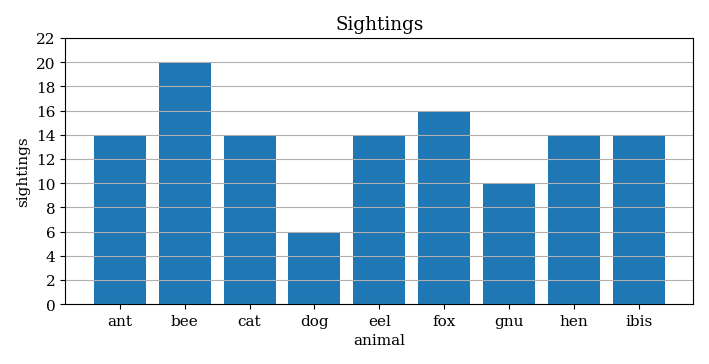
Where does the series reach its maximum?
bee
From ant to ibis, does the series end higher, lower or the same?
the same
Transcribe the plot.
Title: Sightings
x-axis: animal, ticks ant bee cat dog eel fox gnu hen ibis
y-axis: sightings, ticks 0 2 4 6 8 10 12 14 16 18 20 22
Values:
14 20 14 6 14 16 10 14 14
